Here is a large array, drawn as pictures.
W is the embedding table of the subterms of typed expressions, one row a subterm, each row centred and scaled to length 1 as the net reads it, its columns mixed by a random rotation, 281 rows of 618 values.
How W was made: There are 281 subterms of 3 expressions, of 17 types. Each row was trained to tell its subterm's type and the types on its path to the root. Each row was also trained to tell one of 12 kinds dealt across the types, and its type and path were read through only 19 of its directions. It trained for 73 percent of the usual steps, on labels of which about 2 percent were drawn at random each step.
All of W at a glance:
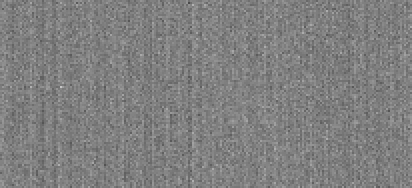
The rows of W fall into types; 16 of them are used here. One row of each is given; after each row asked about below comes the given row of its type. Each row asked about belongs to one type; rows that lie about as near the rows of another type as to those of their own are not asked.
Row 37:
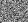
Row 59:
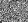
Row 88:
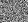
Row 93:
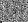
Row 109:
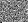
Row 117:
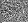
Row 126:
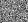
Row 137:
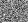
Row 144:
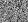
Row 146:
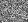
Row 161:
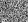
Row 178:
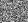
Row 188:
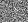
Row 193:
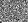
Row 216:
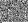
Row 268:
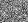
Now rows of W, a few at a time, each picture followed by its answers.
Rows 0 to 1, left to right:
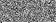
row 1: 188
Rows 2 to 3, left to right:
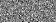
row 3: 137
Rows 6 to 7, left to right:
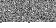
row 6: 88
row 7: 178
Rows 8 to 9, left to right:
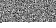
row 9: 88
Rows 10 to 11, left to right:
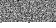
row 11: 109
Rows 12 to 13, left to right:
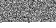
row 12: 37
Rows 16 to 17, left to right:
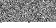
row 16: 193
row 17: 161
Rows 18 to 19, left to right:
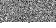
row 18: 93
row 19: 117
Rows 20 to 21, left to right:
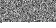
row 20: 146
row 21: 161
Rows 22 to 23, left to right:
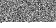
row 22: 126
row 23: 268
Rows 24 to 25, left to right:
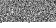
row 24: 93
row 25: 59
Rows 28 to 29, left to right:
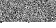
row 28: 216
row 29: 93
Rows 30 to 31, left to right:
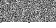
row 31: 178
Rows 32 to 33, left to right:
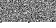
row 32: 193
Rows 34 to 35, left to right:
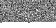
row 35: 216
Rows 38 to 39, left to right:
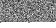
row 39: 193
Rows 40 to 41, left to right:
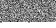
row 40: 193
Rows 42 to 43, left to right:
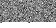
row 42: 126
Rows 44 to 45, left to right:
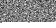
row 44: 178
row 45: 193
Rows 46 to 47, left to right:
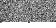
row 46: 161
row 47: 109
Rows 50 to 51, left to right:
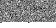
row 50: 117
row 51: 37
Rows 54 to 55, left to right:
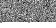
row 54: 93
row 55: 144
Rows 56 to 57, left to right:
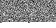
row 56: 144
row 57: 59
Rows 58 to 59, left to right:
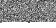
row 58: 88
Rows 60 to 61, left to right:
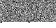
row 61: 146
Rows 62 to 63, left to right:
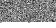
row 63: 161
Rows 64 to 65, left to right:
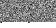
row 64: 126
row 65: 216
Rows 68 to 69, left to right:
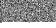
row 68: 193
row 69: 268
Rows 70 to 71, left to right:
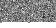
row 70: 193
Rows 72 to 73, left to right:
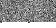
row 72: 193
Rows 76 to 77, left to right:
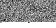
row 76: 88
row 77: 37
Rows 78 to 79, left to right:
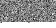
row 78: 109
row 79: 88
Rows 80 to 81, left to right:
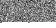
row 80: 93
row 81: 188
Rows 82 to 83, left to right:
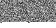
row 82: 188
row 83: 59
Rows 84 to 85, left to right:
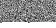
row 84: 216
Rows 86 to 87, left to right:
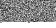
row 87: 59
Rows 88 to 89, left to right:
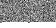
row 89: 37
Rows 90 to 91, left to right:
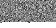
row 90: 137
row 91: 216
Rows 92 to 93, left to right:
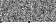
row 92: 216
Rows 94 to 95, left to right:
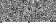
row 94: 188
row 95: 216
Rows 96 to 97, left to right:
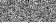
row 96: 268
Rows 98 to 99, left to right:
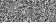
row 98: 178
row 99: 216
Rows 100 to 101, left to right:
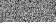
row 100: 137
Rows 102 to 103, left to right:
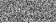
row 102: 268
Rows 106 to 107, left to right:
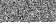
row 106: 109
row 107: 178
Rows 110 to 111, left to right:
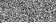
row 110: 146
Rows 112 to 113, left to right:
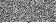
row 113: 37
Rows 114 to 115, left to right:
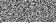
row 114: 37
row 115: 93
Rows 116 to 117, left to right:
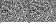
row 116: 117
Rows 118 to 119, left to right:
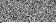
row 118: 178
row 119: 188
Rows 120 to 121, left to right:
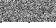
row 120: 216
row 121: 126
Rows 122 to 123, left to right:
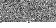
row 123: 109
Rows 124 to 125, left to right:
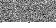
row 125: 126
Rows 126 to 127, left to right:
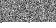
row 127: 117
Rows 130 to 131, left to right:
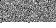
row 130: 126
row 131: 144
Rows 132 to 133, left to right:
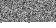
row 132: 178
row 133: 117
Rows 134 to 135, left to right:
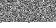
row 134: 88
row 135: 161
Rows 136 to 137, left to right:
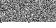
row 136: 193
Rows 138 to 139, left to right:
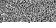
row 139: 109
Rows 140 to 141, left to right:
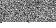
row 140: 109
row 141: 161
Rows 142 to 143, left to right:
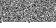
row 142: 137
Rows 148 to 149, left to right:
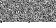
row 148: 93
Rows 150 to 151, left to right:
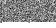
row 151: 117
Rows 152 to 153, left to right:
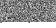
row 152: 59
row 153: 178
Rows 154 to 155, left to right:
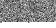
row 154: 178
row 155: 161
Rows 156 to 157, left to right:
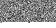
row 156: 268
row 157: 126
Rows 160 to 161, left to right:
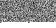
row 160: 144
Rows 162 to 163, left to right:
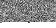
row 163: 59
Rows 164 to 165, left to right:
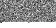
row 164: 216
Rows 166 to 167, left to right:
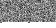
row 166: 93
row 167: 178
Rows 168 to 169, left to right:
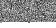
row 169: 117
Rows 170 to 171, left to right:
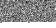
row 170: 59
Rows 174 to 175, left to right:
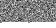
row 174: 37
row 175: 193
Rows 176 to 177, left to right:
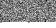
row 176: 188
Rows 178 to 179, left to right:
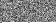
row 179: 117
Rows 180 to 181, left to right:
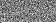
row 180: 144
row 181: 144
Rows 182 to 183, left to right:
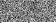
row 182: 88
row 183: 161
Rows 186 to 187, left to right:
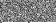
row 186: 93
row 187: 161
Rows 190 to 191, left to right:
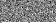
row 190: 144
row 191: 146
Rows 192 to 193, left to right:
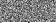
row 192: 59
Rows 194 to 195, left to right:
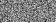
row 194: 161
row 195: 193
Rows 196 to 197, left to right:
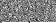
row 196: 161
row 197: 268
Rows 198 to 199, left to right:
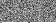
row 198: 178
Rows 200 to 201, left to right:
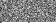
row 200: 216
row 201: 216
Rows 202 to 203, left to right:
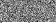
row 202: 268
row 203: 193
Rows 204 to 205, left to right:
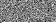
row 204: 37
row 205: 188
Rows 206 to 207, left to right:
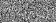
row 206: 93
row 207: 161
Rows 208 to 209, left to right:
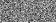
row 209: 126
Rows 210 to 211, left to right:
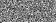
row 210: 37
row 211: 88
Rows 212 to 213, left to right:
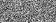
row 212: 268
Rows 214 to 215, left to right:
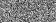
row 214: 37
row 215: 193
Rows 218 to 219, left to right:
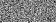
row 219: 93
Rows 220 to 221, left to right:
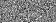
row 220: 126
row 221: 37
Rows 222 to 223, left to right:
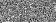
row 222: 93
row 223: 188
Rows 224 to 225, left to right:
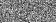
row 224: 93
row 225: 109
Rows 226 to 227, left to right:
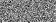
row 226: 161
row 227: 137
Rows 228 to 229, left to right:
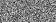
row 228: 146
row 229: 193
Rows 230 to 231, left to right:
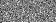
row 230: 117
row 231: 146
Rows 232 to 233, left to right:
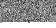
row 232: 88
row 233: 146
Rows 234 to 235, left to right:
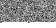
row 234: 188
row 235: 126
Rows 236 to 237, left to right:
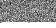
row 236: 144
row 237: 88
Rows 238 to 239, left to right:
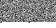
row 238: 126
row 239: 268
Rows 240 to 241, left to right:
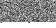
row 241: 137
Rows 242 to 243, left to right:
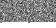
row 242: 188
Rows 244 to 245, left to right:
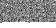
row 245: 59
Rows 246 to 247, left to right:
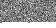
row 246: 268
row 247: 144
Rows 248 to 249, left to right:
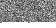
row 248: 88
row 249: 126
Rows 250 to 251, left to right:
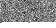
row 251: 268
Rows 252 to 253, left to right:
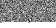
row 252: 178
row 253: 93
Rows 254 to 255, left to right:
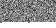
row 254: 146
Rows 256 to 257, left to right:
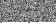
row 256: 126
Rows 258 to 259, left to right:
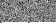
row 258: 146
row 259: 144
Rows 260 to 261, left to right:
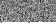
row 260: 188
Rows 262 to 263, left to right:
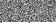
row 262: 193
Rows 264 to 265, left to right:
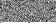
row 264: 144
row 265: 137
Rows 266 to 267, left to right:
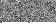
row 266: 93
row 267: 146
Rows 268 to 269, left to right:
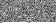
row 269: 188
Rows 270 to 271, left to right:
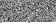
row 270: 268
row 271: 268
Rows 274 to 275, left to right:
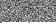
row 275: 161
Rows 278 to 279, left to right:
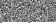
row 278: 137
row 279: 37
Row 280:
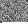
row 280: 216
